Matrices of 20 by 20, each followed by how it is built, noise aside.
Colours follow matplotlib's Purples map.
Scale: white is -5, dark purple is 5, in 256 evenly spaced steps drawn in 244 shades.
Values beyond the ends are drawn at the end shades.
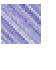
Toeplitz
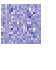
low rank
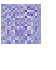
low rank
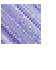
Toeplitz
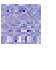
low rank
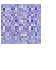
low rank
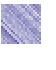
Toeplitz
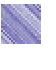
Toeplitz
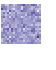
low rank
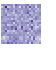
low rank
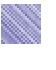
Toeplitz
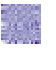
low rank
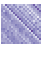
Toeplitz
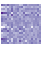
low rank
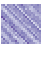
Toeplitz
